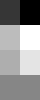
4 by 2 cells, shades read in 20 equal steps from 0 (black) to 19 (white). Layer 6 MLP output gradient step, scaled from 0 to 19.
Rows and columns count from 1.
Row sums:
4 33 30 20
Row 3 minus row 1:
9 17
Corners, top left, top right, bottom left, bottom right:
4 0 10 10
